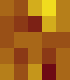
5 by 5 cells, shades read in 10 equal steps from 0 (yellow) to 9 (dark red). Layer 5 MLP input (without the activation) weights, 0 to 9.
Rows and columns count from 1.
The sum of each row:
17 27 28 29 27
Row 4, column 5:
5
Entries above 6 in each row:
0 2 0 2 1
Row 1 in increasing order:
0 2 4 5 6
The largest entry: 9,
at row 5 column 4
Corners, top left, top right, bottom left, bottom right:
5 4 4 5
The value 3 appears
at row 5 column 3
